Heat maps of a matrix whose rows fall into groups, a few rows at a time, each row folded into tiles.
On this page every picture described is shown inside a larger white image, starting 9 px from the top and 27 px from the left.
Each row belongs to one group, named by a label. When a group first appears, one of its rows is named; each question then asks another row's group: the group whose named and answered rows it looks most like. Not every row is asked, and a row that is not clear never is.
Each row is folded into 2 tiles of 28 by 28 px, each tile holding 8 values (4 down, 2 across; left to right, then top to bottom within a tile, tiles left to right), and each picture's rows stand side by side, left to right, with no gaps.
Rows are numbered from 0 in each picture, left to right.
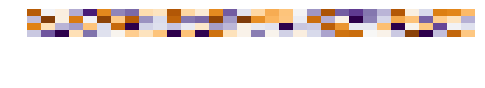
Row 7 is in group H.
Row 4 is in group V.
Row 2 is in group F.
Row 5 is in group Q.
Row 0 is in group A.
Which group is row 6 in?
F
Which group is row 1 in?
A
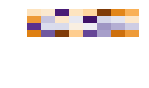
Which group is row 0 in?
Q
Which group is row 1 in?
H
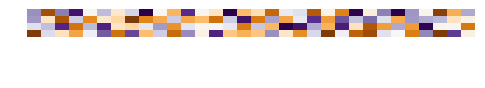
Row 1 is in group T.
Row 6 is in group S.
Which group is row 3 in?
Q
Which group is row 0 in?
S
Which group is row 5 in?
F
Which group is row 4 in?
V
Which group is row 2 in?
T
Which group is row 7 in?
F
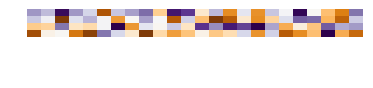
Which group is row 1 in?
S
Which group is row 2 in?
S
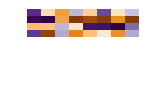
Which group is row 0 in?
F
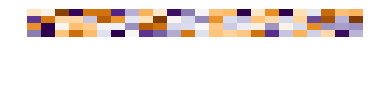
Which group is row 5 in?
A
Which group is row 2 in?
A
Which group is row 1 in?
A
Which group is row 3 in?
F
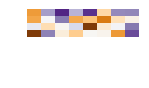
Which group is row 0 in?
Q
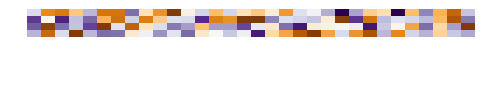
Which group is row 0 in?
F
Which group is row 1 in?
F
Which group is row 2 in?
V
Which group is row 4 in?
V
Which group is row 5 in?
S
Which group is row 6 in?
Q
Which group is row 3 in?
A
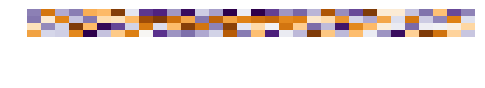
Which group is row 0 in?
S
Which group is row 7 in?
S
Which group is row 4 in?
T
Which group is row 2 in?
T
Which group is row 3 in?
T
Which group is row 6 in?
A
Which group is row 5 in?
S
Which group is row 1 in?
H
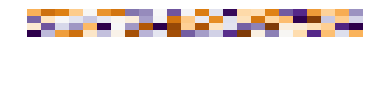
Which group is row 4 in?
Q
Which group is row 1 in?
H
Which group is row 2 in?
T
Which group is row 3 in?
A
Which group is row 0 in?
H
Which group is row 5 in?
V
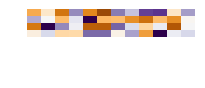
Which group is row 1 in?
A
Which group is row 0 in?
H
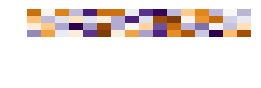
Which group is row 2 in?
T
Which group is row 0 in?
V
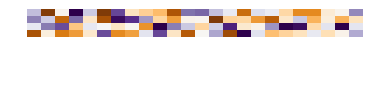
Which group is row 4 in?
V
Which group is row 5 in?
V
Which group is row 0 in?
S
